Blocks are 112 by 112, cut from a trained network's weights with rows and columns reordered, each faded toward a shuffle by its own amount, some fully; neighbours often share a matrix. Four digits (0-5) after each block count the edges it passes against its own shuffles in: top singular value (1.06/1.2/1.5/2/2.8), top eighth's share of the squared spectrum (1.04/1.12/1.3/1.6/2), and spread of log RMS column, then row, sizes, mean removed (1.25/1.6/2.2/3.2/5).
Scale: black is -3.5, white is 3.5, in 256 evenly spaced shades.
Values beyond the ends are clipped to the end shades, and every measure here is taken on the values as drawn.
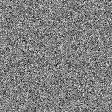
2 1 0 0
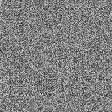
4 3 0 1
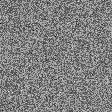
1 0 0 0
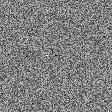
1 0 0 0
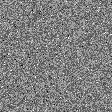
0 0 0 0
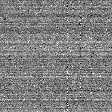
4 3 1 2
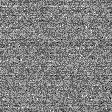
3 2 0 0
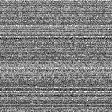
5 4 0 3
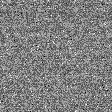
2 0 0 0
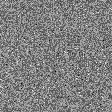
0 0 0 0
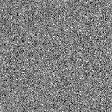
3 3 2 1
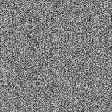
4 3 0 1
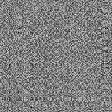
4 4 1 2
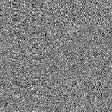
4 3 1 2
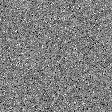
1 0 0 0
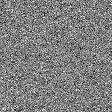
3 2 0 0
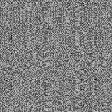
4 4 0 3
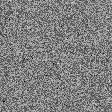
1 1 0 0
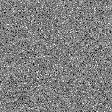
3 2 0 1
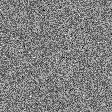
0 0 0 0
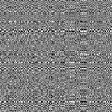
5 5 3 4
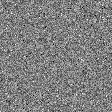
1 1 0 0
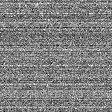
4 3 0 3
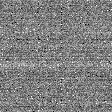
3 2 1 1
